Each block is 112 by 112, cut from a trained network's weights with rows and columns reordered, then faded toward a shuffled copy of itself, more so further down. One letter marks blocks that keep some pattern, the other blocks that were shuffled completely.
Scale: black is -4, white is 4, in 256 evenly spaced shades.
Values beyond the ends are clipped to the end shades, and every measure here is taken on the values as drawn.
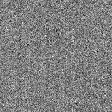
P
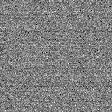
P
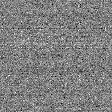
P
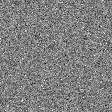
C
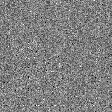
P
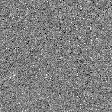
P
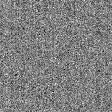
P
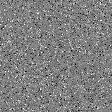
C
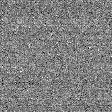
P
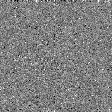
P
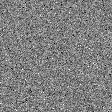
C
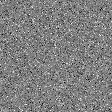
C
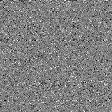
P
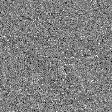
P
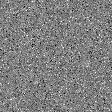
C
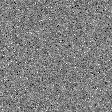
C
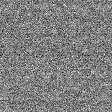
P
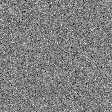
C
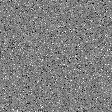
C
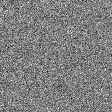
C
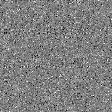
P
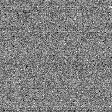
P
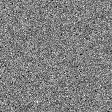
C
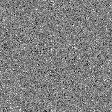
P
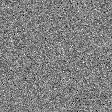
C
